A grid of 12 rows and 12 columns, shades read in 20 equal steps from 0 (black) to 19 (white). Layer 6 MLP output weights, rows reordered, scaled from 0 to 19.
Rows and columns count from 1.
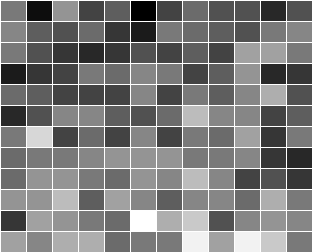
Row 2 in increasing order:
2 4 6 6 7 7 8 8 9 9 10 10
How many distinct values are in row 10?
8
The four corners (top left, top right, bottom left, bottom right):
9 6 12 9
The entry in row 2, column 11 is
9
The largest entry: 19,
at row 11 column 6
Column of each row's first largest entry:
3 1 10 10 11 8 2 5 8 3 6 8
